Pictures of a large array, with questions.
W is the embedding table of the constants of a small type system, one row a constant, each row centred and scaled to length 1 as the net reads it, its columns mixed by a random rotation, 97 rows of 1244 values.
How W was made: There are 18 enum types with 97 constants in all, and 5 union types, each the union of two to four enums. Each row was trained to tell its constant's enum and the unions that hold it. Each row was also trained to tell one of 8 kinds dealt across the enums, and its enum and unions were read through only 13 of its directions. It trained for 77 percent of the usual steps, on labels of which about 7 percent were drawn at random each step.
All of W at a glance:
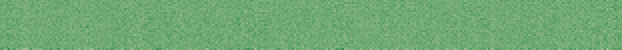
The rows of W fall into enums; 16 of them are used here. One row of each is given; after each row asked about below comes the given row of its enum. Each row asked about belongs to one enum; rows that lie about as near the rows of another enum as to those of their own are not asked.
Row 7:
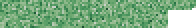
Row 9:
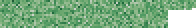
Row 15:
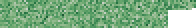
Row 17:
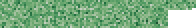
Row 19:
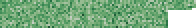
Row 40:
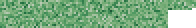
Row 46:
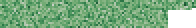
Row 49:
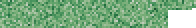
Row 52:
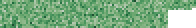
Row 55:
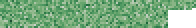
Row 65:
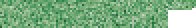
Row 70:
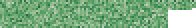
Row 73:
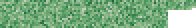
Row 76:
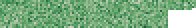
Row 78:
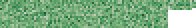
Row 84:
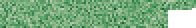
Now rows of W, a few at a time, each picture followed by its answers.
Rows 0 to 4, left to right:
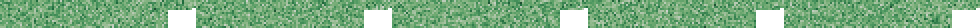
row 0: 49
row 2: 15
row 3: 19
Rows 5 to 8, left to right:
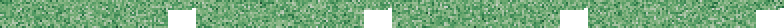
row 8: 17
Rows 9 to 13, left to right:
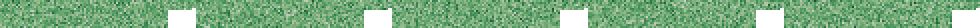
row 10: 40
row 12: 76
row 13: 19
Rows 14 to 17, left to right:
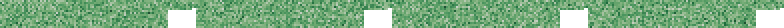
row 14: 70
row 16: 65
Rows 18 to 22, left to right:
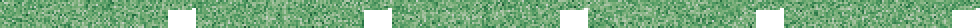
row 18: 46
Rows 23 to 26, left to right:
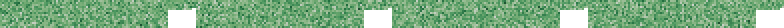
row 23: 17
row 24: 84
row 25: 46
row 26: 7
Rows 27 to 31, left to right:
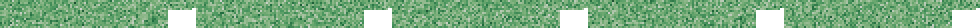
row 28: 15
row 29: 73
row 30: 65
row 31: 46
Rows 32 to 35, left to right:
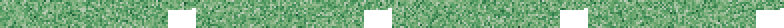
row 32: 46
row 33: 7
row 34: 65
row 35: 40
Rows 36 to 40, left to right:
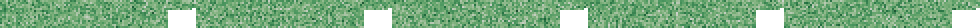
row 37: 17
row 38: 65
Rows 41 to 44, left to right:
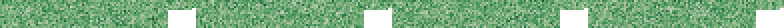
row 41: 65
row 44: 73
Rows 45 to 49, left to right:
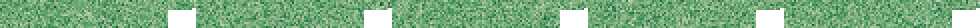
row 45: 78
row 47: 55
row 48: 78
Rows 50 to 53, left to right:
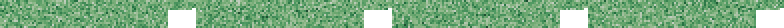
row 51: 78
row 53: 15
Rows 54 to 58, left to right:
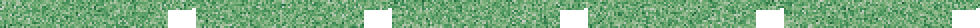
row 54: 84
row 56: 49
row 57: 17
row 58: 19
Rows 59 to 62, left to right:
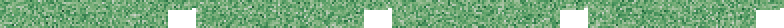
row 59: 19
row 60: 7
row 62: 65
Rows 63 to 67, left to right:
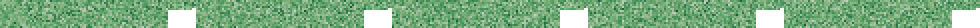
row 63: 46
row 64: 40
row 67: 70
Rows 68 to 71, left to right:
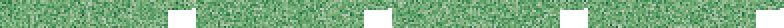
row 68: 49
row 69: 78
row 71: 78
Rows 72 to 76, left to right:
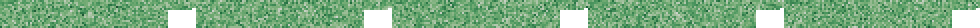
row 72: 40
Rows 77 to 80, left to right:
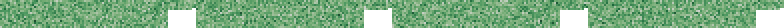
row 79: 70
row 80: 17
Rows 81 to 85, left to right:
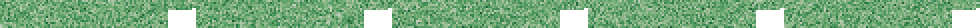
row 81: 70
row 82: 17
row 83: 7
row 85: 84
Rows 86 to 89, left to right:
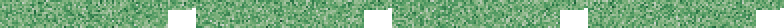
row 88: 49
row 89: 76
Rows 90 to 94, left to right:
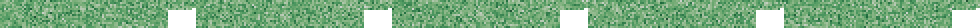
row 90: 46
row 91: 55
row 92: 78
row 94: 49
